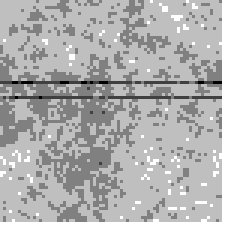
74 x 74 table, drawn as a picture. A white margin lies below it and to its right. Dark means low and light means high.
On average the colour sits 70% of the way up the scale. Rows 28 and 33 stand out from the rest. There are no regular stripes. The ninth with the highest average is the bottom right.
